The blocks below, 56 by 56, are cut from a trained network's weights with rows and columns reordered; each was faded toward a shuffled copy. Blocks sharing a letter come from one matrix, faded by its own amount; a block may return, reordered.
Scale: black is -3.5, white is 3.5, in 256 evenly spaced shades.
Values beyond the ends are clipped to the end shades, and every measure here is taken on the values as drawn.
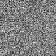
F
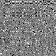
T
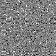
T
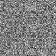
F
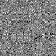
T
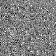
T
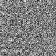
F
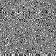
T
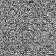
F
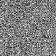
F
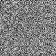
F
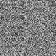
F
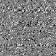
T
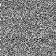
F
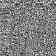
T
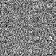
F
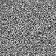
F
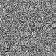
F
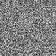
F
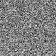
F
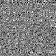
T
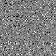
T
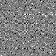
T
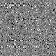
T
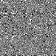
T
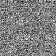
F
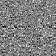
T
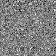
T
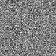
F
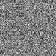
F
